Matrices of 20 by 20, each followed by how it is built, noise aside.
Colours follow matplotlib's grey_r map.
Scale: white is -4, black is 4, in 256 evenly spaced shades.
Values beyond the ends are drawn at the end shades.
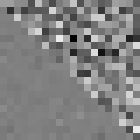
upper triangular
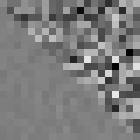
upper triangular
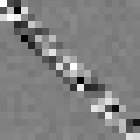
banded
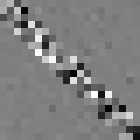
banded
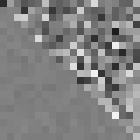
upper triangular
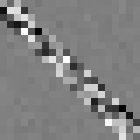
banded
